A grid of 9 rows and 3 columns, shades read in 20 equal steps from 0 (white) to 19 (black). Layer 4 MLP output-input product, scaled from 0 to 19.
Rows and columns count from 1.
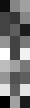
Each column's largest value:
19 15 17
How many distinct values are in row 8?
2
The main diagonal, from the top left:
18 15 17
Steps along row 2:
up down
